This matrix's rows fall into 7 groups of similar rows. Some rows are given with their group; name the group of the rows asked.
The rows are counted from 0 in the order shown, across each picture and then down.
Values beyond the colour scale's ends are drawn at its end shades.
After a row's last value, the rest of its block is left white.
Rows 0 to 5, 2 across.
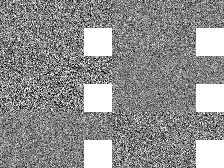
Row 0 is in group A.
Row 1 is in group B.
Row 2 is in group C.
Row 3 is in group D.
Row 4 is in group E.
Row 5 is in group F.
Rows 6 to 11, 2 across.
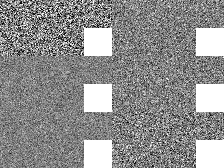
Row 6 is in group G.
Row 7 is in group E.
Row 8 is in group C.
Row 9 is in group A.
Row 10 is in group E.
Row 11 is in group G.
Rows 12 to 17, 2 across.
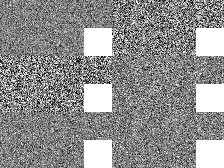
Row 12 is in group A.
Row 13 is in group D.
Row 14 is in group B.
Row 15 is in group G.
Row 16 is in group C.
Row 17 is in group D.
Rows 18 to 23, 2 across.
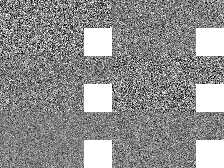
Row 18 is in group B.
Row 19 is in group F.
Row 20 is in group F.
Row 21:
C
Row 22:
F
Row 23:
G
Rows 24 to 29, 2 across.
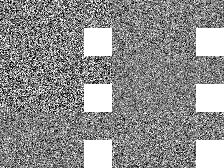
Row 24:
F
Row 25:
G
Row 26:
G
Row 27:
E
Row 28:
C
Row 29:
E
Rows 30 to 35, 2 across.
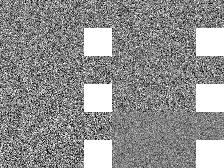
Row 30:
B
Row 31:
G
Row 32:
G
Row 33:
A
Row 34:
D
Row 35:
E
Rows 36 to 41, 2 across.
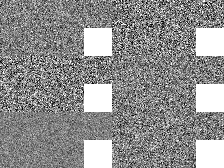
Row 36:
A
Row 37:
F
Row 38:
B
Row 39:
A
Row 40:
C
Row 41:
G
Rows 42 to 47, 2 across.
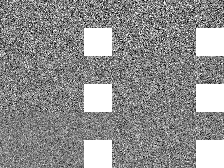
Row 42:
A
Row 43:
G
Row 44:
F
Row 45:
G
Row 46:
C
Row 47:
G
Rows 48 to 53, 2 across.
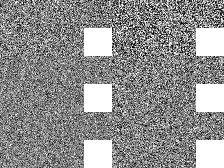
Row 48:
B
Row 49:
A
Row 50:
D
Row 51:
B
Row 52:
B
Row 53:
G
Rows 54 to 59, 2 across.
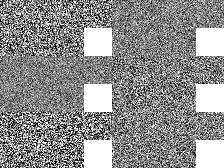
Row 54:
A
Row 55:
D
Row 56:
A
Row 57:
C
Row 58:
G
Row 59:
E
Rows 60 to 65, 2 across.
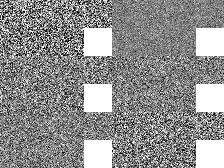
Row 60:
E
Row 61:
G
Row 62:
E
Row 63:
F
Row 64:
F
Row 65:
E
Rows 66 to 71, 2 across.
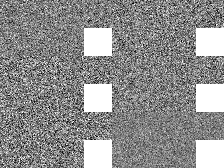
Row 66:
G
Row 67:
G
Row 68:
G
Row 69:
B
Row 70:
C
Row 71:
C
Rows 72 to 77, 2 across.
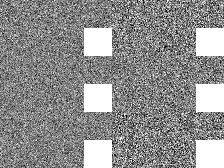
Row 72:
G
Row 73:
B
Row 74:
A
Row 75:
C
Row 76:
E
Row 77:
C
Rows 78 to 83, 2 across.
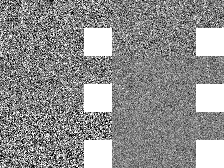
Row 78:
D
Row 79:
G
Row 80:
F
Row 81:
B
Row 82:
A
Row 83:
E
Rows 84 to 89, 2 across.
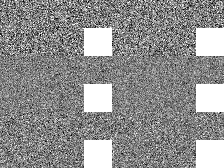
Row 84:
C
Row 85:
B
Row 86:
C
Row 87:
B
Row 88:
G
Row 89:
E
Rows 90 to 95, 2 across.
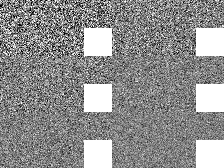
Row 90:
B
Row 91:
E
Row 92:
E
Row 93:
G
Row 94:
C
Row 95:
B
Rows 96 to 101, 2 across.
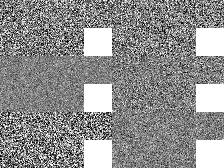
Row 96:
E
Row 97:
A
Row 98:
D
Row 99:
C
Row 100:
A
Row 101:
G
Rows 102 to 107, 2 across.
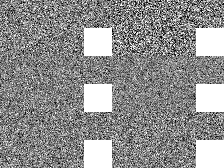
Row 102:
G
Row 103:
C
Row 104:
A
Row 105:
D
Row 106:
B
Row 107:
B
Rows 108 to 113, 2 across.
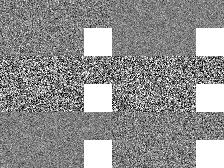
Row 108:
C
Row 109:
F
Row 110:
G
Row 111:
A
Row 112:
G
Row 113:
A
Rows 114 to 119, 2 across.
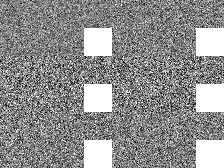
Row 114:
G
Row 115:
C
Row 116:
B
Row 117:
G
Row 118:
B
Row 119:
D
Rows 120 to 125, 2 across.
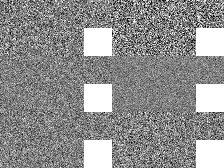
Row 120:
F
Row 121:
D
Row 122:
A
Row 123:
E
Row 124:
F
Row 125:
B
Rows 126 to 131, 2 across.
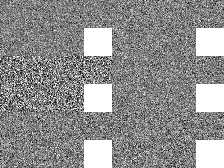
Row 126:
A
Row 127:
B
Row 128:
A
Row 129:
A
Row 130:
A
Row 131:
C
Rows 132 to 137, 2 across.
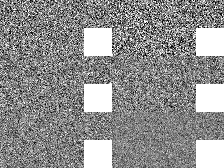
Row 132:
F
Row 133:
A
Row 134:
G
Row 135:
B
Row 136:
D
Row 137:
A
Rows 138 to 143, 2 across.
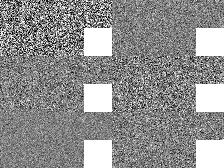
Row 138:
D
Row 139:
E
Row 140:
C
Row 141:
C
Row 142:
E
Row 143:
G
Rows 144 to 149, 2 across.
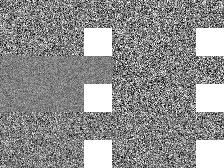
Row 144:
B
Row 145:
B
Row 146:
G
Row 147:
F
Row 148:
A
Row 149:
A
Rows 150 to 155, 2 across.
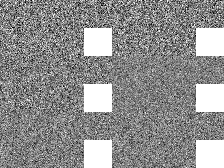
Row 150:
B
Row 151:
B
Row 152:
C
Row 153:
E
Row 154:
D
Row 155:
B
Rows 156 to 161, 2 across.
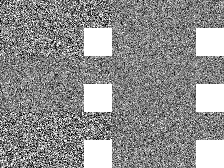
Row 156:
A
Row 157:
B
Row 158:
C
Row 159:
E
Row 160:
G
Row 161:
F
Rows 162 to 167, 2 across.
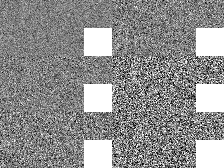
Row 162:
D
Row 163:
F
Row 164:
C
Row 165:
D
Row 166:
A
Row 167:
C
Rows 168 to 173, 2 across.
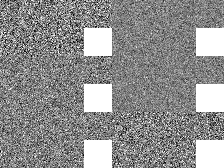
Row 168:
D
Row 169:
G
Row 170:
B
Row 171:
A
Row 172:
E
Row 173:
B
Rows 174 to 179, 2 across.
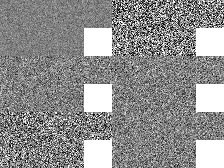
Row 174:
G
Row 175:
F
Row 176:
D
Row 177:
E
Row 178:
F
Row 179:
E
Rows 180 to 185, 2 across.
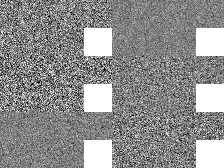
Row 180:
D
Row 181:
D
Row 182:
F
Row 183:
G
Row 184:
C
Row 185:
G
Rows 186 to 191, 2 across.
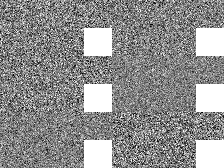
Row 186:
E
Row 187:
F
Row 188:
A
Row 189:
E
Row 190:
D
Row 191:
C
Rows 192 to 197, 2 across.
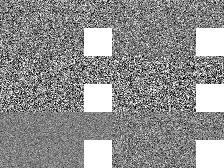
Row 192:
E
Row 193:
E
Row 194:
D
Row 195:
G
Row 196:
F
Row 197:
C
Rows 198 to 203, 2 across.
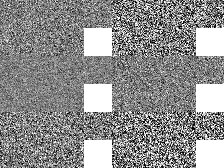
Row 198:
C
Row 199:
G
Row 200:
G
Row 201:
F
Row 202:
A
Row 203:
A
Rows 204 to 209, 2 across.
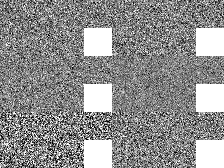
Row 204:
F
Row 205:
A
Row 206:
C
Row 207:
D
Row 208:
A
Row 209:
F
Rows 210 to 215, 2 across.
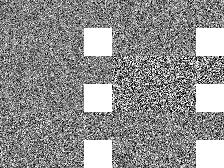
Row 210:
F
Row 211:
D
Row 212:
C
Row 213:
E
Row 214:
E
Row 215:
A
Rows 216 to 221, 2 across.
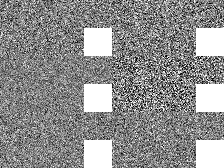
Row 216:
D
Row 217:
G
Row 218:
F
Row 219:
C
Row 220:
B
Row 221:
E
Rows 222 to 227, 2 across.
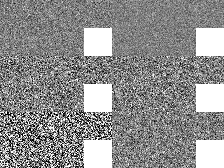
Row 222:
F
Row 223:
E
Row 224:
C
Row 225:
C
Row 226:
F
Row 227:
B
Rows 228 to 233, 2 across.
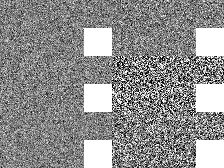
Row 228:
C
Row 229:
F
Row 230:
D
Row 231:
F
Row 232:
B
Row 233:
E
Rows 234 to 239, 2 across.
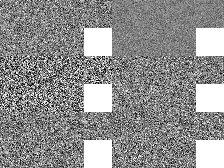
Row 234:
B
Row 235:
G
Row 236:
F
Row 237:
G
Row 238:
C
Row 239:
C
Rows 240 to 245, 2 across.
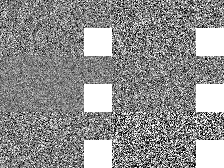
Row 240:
D
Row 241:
C
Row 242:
A
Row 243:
F
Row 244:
G
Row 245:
E
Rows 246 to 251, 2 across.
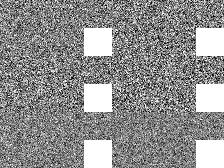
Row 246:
B
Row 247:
D
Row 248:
G
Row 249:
A
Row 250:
B
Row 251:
C
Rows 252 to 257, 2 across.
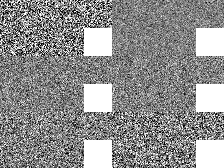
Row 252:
E
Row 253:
F
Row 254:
C
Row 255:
D
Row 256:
E
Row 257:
A
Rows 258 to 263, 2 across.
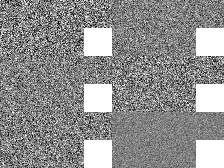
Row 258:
D
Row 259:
A
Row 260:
B
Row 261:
B
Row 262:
A
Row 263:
E
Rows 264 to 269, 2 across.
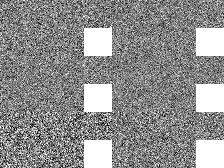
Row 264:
G
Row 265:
F
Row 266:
E
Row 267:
C
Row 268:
B
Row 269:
F
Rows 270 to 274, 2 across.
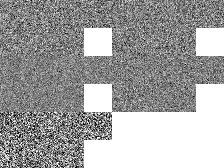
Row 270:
B
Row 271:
A
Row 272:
D
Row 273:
C
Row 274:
F
